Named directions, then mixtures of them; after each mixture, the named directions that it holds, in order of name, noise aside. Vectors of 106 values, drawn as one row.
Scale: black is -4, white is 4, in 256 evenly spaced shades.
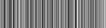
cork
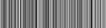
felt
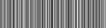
cork, felt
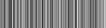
cork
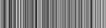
cork, felt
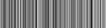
felt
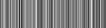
felt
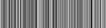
felt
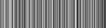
cork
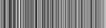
cork, felt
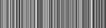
felt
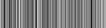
cork, felt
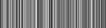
felt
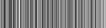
cork, felt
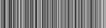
cork, felt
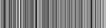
cork, felt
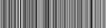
felt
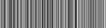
cork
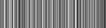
cork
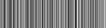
cork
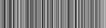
cork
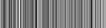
cork, felt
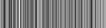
cork, felt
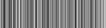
cork, felt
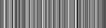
cork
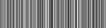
cork, felt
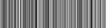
felt
